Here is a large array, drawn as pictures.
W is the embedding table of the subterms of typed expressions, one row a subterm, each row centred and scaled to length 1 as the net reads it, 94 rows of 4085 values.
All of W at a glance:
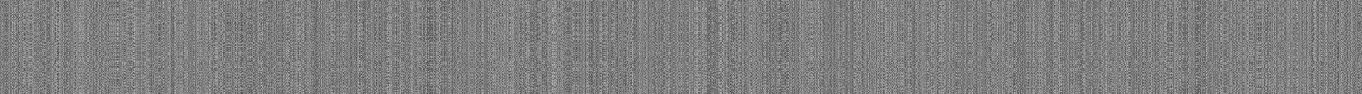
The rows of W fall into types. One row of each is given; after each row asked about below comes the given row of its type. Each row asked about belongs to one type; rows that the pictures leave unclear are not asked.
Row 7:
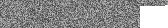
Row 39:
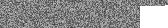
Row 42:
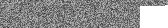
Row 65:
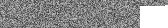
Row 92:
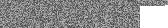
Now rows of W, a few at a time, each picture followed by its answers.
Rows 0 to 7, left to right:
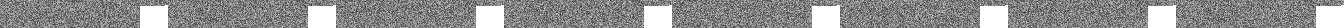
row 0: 39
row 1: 7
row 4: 92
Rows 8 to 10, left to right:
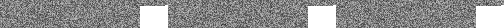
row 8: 7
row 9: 65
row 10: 7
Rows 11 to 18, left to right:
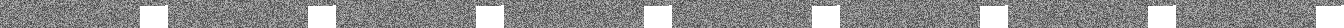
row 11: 65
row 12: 39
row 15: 92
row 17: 39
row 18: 65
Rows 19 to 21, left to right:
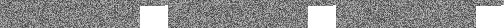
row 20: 42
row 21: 7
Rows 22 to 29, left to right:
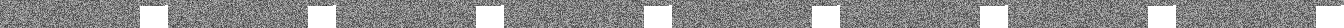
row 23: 42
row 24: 39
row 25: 92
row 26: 7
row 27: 39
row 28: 65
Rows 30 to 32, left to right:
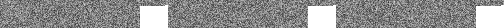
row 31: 65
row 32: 7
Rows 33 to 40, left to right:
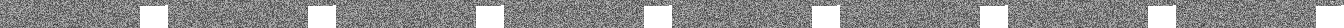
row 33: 65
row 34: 39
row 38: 39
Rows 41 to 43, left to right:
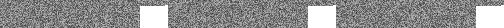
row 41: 92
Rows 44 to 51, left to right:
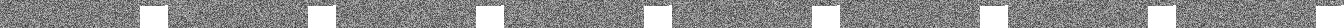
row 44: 92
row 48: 42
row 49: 92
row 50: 65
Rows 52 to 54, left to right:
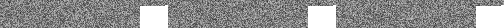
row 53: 7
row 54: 7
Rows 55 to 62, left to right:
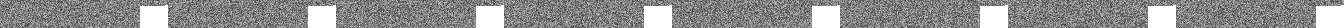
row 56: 42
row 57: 42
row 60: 92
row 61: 65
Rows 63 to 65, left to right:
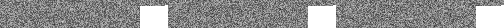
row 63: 39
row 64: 42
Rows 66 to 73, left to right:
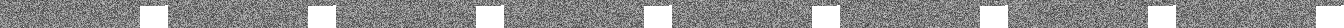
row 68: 39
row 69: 65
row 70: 39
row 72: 42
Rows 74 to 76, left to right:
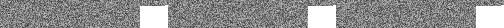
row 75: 65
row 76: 42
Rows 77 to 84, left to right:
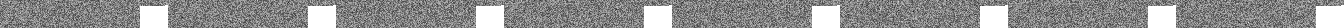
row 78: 65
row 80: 42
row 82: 7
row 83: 42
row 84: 65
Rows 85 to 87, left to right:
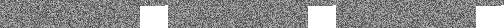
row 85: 39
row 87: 65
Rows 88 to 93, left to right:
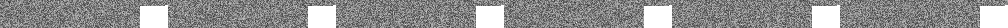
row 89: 7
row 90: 92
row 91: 65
